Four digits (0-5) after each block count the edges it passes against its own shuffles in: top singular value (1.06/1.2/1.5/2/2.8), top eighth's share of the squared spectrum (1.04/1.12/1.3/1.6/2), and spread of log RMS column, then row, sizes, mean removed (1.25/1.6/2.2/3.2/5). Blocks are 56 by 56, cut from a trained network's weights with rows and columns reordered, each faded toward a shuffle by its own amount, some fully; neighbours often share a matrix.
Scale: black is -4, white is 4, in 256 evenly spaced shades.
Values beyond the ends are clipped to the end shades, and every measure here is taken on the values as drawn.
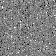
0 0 0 0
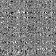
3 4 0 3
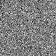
1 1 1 0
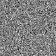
2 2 0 0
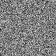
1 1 0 0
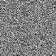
3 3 1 0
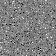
0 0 0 0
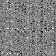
3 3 1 2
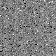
1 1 0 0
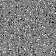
1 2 0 1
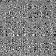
3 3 0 3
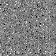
1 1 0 0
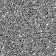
0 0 0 0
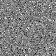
1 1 0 0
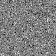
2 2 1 0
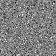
1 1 0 0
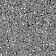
0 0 0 0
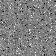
0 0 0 0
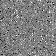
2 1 0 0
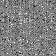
2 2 0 1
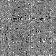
2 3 0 2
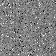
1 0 0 0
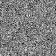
3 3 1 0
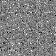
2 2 0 1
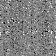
2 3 1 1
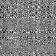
3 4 1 3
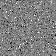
0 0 0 0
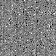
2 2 1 1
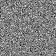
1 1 0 0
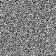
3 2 0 0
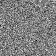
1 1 0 0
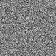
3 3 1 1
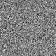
2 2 0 0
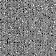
2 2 0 1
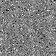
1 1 0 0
